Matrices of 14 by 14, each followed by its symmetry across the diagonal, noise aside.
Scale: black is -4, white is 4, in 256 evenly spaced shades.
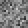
symmetric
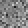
symmetric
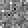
symmetric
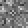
symmetric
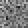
symmetric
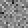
symmetric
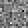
antisymmetric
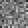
symmetric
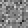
symmetric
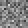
antisymmetric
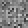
symmetric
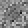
symmetric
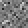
symmetric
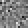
antisymmetric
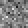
antisymmetric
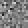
antisymmetric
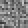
antisymmetric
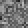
symmetric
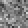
antisymmetric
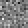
antisymmetric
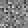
antisymmetric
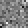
antisymmetric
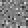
antisymmetric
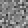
symmetric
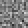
antisymmetric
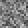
antisymmetric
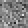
antisymmetric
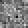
symmetric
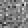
antisymmetric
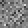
symmetric
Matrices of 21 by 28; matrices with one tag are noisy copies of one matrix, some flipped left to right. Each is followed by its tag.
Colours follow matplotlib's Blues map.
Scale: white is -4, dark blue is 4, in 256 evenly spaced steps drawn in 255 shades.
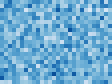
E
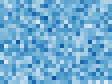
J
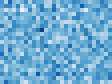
E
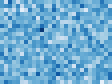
E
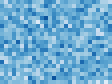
J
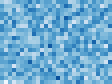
J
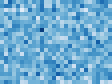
E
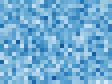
J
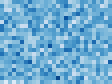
J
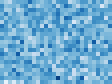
J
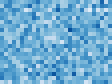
E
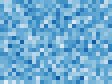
J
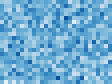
J
